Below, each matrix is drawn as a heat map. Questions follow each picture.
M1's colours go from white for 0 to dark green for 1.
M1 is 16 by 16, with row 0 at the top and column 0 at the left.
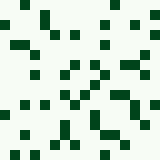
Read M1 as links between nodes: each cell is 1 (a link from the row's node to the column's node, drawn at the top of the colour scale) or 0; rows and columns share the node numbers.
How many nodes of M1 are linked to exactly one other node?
1
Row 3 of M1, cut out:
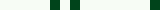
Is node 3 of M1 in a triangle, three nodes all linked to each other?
no
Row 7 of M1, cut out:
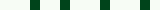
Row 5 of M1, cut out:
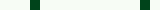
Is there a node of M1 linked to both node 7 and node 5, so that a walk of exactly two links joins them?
yes
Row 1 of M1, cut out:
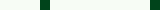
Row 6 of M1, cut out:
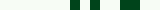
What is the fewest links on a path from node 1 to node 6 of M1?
4
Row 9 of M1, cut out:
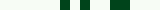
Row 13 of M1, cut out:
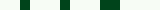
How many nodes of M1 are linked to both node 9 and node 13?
2
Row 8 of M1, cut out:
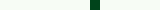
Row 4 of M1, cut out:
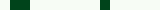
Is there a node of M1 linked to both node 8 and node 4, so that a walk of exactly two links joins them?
no
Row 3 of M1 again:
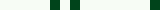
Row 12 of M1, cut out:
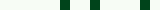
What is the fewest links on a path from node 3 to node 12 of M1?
3
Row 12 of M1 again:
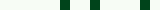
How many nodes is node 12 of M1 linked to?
3
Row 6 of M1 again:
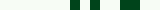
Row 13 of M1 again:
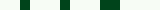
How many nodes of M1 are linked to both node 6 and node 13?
0
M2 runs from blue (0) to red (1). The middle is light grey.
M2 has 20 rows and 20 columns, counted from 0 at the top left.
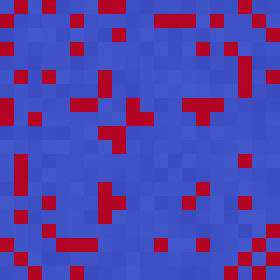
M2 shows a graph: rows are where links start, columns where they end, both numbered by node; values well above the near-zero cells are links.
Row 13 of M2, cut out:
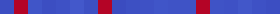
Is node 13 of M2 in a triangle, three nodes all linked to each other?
yes
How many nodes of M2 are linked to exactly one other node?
3
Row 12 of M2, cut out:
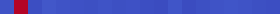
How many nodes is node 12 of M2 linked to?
1
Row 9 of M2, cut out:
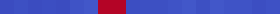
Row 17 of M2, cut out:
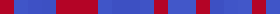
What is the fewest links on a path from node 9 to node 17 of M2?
3
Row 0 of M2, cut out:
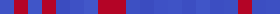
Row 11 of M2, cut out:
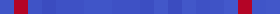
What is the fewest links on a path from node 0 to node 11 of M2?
2
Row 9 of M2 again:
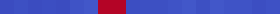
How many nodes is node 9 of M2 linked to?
2
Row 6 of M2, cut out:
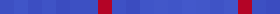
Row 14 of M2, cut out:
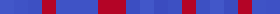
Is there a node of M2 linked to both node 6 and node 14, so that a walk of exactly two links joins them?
yes
